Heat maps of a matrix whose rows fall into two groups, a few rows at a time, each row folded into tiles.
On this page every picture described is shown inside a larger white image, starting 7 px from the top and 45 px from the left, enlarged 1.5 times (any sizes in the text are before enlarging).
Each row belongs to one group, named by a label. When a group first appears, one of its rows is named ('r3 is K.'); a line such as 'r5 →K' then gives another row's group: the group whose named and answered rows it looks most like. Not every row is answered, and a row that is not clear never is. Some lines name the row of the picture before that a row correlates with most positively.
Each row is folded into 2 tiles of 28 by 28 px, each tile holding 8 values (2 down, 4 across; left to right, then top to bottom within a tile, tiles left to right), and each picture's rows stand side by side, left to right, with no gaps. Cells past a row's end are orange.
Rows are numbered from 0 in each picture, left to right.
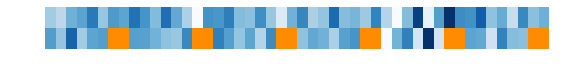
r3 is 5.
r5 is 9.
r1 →5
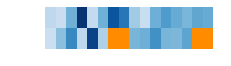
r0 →5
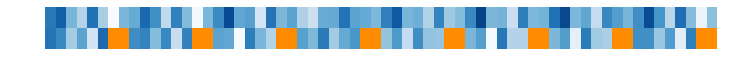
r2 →9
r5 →9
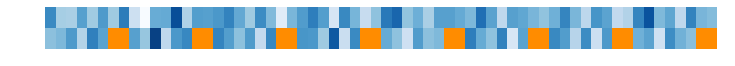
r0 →5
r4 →9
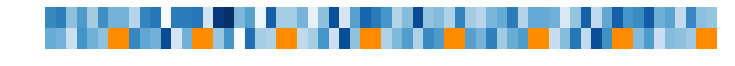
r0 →9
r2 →9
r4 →5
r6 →5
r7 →9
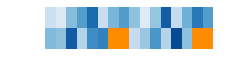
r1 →5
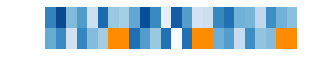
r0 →9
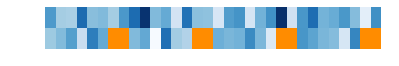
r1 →9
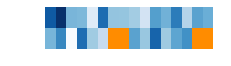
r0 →9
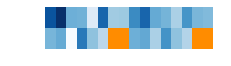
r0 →9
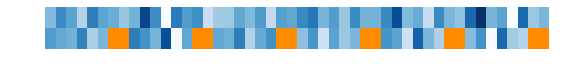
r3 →9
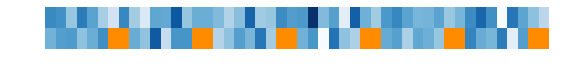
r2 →5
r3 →9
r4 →9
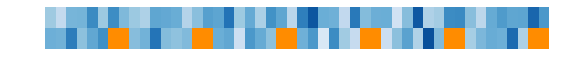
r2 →9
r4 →5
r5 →5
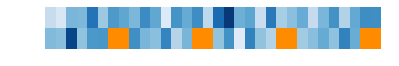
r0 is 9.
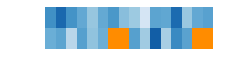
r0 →9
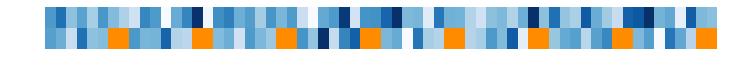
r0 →9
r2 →9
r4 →9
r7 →9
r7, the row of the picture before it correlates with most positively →0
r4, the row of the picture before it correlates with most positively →0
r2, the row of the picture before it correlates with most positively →0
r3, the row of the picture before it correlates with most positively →1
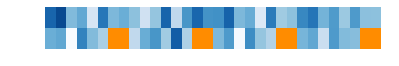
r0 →9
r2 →9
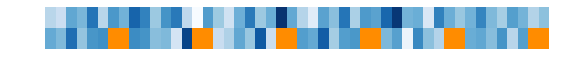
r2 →5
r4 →9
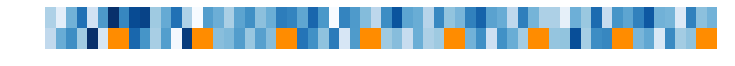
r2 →5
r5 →9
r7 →9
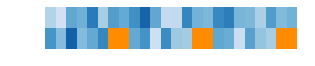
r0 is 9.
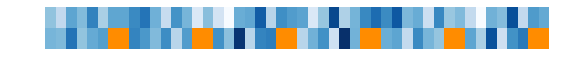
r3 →5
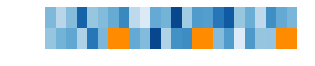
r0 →5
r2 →9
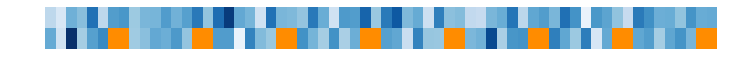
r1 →5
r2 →9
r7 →9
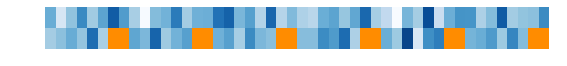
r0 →5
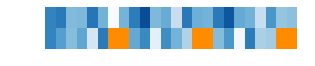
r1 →9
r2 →9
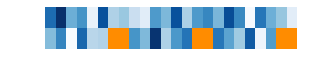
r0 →9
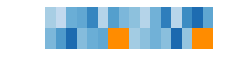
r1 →5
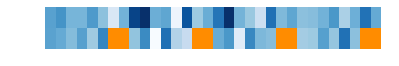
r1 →9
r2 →9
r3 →5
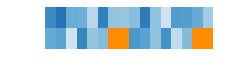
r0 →9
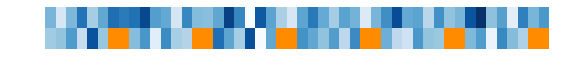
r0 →5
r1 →9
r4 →9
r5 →9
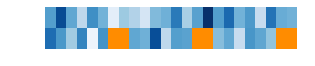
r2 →9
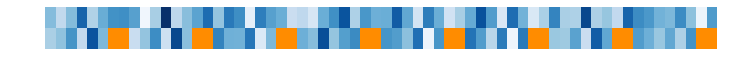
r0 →5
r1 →5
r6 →5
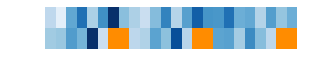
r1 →5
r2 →9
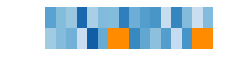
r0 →5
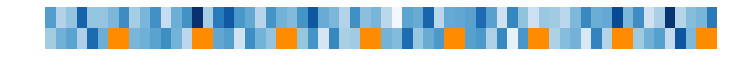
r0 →5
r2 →9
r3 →9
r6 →5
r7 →5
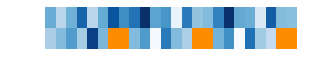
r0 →5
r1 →9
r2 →9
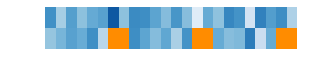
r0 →5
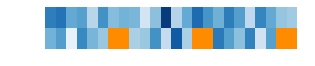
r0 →9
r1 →5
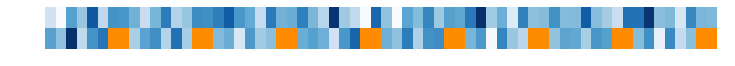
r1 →5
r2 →9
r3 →5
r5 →9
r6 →5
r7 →9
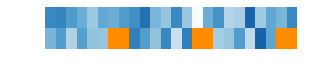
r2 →5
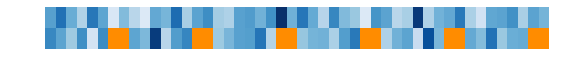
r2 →5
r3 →5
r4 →5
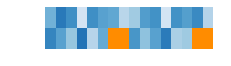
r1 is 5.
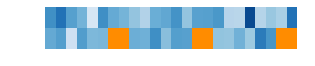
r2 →5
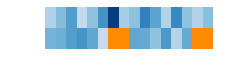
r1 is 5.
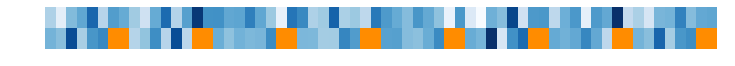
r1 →5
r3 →5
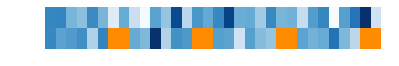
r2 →9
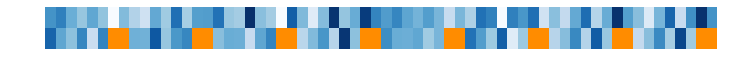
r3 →5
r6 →5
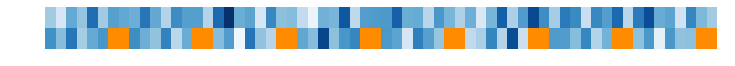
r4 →9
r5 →5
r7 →9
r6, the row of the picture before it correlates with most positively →5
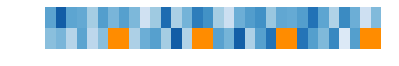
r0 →9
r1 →5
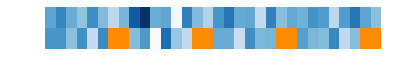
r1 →9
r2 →9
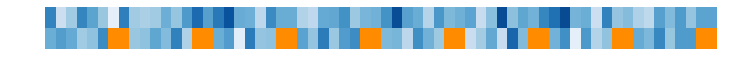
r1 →5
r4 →9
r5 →5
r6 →9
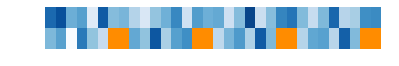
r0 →9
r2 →5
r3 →5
